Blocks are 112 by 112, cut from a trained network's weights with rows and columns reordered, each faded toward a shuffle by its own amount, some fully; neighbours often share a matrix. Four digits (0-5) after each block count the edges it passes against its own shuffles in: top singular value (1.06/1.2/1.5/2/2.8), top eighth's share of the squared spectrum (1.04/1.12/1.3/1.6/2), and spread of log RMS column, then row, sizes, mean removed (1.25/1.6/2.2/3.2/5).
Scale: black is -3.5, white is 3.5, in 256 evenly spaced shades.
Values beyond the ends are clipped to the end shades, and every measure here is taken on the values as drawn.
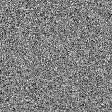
2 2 0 0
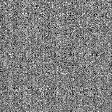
2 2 1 3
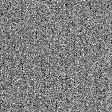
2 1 0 1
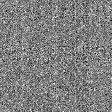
2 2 0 2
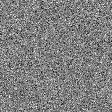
1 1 0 0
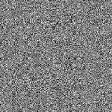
3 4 2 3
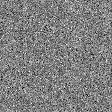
0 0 0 0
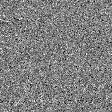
1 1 0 1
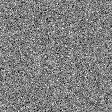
0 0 0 0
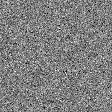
0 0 0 0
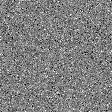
0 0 0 0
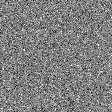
0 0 0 0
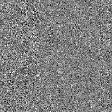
2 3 3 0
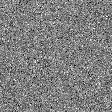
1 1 0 0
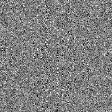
3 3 3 1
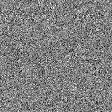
2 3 1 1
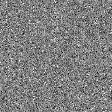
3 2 2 0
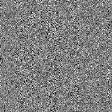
3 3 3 1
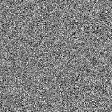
3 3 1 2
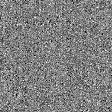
2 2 0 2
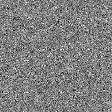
2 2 0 2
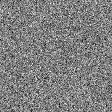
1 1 0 0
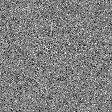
1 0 0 0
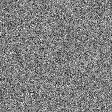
2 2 0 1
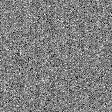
1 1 0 0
